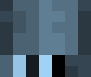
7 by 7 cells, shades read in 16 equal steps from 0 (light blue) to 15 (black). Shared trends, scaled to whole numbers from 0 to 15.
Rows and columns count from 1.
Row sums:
57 57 59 57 57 57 58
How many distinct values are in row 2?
6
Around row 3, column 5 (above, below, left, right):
6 6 6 7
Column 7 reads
10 11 11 11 11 10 10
